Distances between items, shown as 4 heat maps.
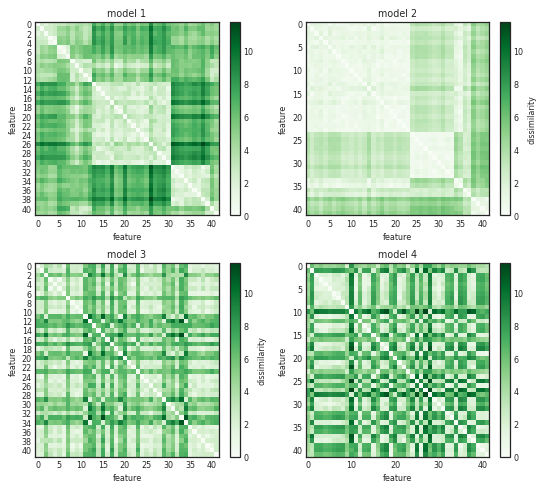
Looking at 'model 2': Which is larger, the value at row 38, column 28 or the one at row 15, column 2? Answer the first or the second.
the first
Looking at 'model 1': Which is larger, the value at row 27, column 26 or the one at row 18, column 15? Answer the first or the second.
the first
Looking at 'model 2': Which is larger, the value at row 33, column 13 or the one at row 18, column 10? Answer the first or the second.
the first
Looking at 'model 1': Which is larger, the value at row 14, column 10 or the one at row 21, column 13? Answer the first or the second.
the first
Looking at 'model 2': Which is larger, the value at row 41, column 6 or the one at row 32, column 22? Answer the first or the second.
the first
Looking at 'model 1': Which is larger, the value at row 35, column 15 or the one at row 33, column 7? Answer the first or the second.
the first
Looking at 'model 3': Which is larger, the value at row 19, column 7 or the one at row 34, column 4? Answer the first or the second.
the first
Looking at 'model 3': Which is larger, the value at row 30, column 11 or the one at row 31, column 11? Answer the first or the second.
the first
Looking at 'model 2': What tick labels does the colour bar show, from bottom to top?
0, 2, 4, 6, 8, 10
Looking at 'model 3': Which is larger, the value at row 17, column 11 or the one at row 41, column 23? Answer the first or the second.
the first
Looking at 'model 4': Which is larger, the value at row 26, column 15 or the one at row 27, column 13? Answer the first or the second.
the second
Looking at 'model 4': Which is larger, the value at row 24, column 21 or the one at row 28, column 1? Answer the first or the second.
the first
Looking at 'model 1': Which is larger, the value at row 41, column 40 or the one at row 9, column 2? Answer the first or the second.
the second
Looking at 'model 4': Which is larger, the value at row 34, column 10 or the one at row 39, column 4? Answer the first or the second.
the first
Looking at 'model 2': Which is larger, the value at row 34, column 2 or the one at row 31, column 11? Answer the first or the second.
the second
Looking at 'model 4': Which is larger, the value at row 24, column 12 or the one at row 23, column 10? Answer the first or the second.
the second
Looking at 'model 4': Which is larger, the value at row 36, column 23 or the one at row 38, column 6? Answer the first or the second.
the first
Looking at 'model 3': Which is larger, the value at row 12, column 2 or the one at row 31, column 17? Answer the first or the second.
the first
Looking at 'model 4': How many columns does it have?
42
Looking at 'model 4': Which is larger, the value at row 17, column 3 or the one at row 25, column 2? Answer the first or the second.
the second
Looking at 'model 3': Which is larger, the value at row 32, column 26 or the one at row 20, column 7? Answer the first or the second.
the second
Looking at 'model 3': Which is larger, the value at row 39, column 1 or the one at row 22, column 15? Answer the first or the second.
the second
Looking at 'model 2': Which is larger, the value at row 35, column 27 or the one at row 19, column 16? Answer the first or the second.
the first
